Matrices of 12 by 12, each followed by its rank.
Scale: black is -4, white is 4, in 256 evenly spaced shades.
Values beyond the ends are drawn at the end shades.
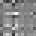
two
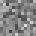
full rank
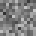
full rank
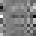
two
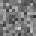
full rank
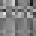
two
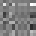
two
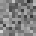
full rank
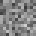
full rank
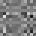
two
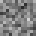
full rank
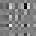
two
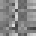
two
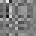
two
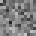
full rank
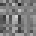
two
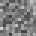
full rank
